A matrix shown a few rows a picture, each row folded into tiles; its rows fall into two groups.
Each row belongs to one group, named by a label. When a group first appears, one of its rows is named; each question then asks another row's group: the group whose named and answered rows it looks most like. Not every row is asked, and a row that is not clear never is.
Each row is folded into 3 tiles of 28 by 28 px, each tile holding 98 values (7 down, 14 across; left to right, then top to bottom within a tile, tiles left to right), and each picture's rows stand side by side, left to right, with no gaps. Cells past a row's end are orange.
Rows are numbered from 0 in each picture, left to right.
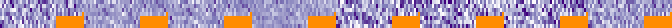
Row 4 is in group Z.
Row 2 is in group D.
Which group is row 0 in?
Z
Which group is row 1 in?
D
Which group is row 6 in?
D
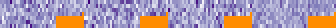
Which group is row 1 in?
Z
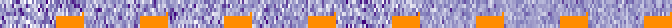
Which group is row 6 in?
D
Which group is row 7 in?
Z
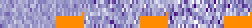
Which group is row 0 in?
Z
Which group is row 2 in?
D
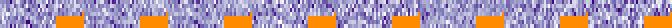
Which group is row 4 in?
Z
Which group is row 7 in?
Z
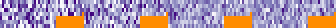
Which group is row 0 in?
Z
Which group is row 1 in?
D
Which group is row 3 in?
Z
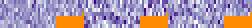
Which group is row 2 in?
D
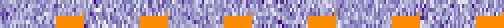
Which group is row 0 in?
D
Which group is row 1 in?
Z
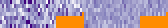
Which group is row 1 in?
Z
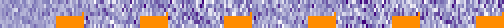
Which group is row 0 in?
Z
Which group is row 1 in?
D
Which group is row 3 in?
D
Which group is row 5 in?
Z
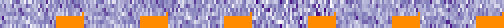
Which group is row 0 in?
D
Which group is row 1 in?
D
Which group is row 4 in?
Z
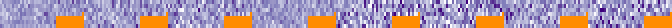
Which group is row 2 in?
Z
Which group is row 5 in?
D
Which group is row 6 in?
D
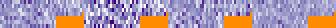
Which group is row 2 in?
Z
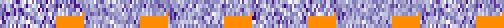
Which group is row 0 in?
D
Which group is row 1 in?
D
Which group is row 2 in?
D
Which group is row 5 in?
D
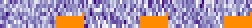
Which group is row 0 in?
Z
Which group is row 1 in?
Z
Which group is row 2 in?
Z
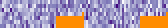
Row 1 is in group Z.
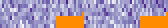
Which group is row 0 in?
Z
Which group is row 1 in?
D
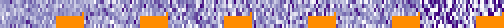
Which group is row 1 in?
D
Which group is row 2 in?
Z
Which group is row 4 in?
D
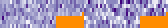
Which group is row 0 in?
D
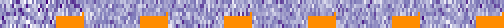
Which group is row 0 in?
D
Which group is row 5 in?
D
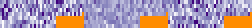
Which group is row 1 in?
Z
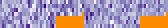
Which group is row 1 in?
D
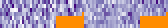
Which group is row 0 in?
Z
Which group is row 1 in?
D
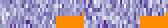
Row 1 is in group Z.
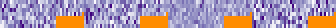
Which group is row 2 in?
Z
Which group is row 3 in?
Z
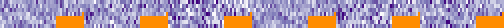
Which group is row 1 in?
D
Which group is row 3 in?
Z
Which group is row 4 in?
D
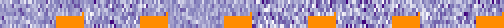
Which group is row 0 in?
D
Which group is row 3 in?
Z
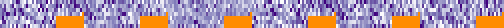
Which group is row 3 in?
D
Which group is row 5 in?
Z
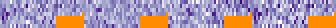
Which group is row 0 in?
D
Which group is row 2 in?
D
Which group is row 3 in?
D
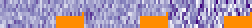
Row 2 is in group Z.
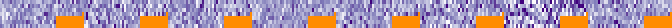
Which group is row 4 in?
Z
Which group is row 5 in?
D
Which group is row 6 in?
D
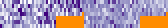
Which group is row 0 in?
D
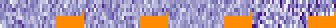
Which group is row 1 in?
Z
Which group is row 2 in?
Z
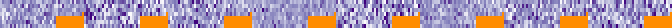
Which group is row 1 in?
D
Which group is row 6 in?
Z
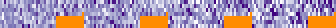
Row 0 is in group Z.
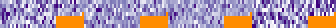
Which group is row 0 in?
D
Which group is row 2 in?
D
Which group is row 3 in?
Z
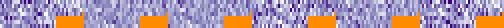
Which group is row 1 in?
Z
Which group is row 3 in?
D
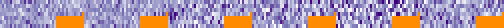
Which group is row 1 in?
Z
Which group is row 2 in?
D
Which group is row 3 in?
Z
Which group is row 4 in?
Z
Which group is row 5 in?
Z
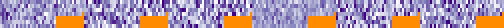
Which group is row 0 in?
D
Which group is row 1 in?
Z
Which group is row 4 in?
Z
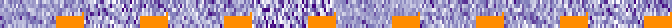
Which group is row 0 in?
Z
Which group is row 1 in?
D
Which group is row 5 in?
Z
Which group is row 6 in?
Z
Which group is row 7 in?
D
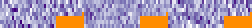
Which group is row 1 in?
D
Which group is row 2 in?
Z
